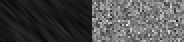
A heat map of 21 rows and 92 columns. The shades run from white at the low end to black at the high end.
The table splits into one row of 2 panels. Panel 1,1: very high, slanting down to the right, faint in contrast. Panel 1,2: middling, fine-grained, strong in contrast.
